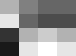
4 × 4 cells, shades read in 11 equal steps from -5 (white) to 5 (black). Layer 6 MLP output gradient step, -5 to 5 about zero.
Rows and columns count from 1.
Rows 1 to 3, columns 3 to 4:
1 1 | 2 2 | -3 -2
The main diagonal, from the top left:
-2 1 -3 -4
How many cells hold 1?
3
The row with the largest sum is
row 2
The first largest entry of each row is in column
3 3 1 1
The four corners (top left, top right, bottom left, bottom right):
-2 1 4 -4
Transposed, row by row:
-2 -4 3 4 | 0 1 -2 -4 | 1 2 -3 -5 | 1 2 -2 -4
